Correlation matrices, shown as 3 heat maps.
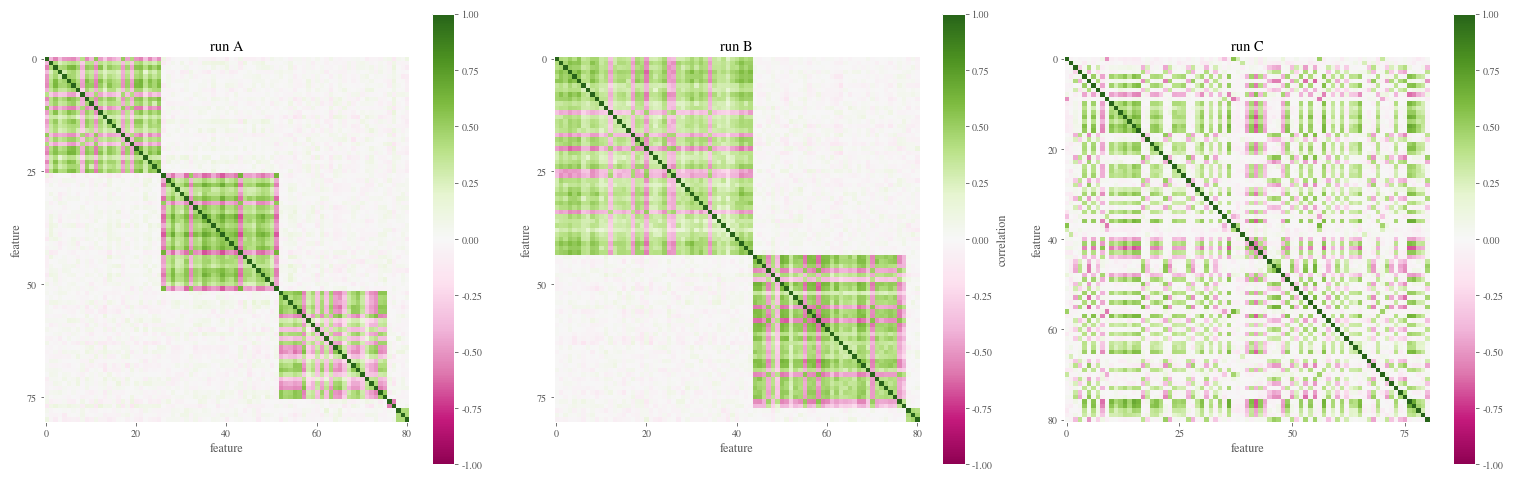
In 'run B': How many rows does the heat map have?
81
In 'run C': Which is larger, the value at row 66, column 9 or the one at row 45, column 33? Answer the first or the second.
the first
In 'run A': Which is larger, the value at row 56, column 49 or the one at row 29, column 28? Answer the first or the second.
the second
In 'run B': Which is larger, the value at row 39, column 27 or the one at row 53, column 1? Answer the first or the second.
the first
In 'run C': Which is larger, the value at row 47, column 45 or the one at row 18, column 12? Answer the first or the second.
the first
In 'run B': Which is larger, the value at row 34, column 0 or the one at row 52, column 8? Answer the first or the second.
the second
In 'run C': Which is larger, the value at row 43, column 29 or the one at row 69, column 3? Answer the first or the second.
the first
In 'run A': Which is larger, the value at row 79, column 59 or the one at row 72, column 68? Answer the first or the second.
the first
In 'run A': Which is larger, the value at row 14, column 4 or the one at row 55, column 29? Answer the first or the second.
the first
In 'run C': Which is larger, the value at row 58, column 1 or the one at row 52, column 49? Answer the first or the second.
the second
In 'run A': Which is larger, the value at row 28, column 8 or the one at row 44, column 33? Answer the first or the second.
the second
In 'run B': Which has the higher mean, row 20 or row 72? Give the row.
72
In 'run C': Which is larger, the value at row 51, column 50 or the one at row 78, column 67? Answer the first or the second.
the second
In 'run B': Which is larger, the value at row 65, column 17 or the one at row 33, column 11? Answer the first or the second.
the second
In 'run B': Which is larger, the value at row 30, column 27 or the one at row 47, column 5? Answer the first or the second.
the first
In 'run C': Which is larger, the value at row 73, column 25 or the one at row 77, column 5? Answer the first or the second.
the first
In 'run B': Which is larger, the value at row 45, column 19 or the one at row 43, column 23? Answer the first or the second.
the second
